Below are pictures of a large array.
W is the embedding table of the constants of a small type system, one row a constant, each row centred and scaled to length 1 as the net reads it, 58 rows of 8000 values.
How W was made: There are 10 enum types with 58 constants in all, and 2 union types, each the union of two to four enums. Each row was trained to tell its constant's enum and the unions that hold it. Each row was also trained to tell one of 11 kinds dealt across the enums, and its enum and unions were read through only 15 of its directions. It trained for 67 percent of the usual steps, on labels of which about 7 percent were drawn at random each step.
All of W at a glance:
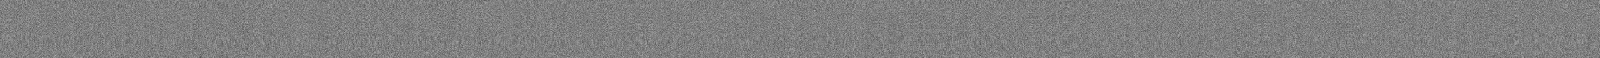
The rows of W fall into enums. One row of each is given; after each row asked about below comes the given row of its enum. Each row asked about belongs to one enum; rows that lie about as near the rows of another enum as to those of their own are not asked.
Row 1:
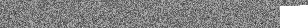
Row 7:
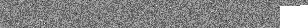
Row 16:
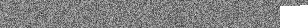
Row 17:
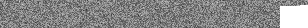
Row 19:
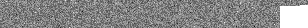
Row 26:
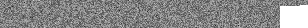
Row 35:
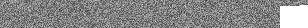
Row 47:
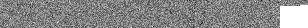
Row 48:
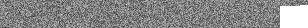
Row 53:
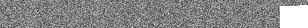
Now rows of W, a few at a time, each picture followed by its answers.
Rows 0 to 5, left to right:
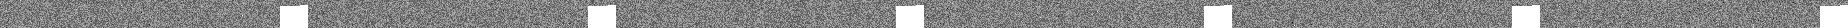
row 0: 48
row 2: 16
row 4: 7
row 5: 7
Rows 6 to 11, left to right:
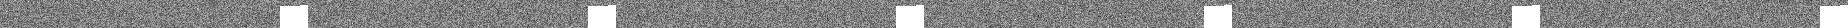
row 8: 1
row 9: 47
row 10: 16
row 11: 7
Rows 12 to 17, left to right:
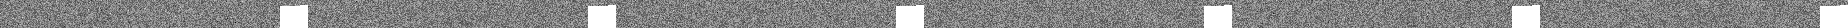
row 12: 48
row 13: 17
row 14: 7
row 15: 1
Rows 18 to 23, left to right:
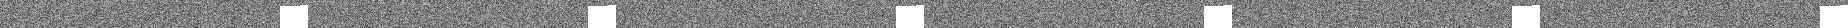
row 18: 17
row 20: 1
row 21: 17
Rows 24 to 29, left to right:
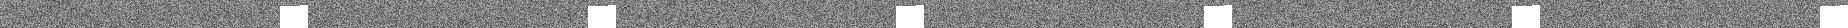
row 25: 1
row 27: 16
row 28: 53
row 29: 48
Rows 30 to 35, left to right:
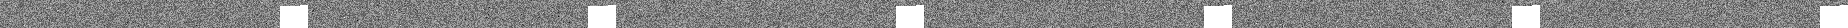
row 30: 47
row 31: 48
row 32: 17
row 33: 16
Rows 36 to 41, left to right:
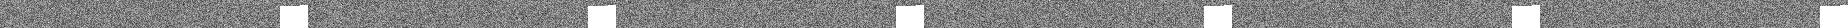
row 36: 19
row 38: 48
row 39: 19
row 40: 19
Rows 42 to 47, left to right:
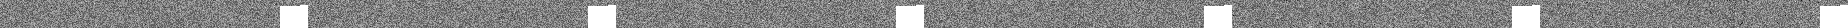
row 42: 1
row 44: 47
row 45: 17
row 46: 7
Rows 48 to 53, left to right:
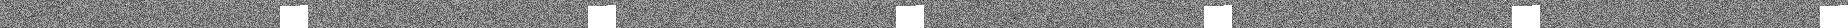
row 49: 48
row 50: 16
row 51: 26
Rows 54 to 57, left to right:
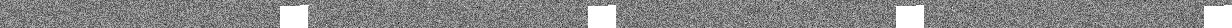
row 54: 16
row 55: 1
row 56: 7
